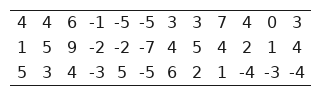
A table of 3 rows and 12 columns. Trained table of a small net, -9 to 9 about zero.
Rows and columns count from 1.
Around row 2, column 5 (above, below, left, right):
-5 5 -2 -7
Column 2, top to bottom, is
4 5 3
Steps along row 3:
down up down up down up down down down up down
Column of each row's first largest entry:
9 3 7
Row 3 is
5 3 4 -3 5 -5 6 2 1 -4 -3 -4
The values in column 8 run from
2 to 5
